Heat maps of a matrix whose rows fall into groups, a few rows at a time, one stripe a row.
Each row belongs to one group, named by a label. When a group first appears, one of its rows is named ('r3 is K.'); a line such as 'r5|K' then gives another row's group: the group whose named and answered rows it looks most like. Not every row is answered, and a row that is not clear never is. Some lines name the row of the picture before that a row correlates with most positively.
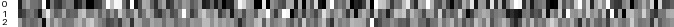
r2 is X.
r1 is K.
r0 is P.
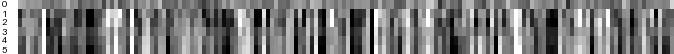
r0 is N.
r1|P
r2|P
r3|P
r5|P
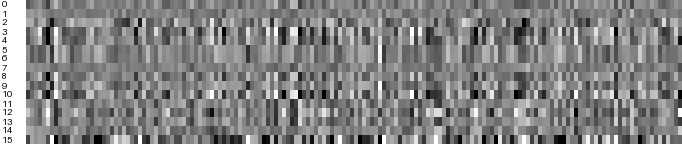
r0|K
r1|N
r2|X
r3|K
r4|K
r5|X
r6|X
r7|N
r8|K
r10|K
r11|N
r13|N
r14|N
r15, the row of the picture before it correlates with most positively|2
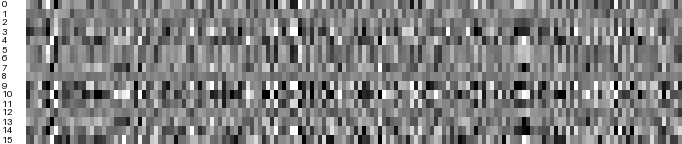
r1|X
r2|K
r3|K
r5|N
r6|N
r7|X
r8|N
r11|K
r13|X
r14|K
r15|P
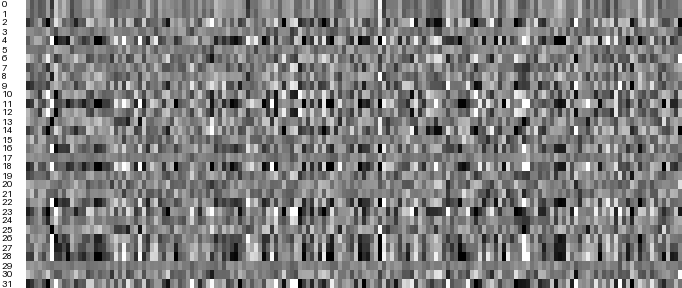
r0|X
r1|X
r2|K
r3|N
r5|X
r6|N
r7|K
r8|X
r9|K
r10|N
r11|P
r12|N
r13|X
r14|K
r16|P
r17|N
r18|P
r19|K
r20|N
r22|P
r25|X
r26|P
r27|P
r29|N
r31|K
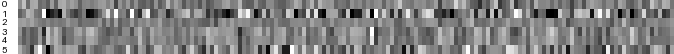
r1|P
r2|N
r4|X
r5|N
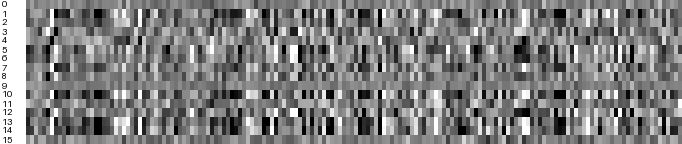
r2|P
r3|N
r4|X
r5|K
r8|K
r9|N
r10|P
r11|N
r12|K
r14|P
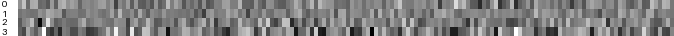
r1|X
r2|K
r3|P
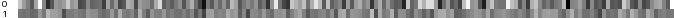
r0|N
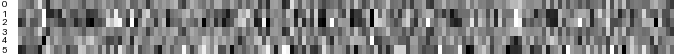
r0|N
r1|P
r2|P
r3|N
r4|X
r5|K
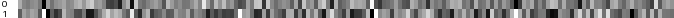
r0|X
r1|P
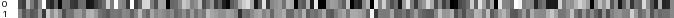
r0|P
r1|X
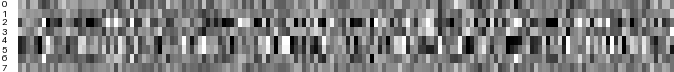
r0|X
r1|N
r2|P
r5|K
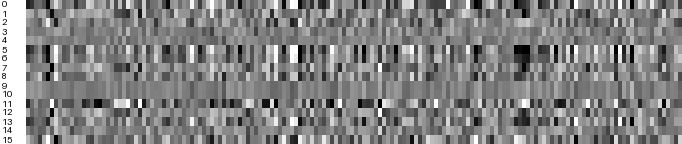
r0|K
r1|X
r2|N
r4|N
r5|K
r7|X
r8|K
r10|N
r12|X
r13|K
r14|X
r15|N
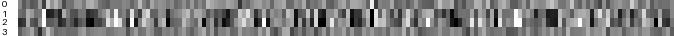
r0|X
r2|P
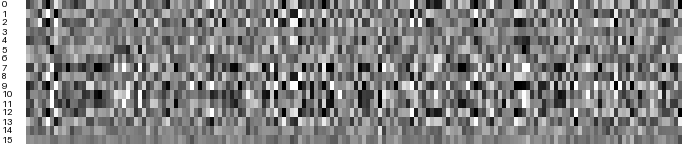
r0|K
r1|N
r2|K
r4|K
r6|N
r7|P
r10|P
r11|P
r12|K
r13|N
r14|X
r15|N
